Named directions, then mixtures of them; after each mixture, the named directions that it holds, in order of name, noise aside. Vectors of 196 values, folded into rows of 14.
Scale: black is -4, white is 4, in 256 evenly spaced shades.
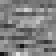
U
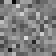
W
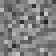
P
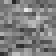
U, W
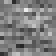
U, W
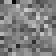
U, W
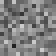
P, W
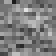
U, W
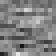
U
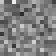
P, W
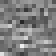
P, U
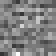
P, U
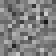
P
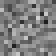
P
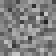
P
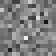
P, W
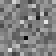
P, W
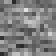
U, W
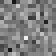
P, W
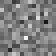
P, W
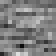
U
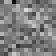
U, W
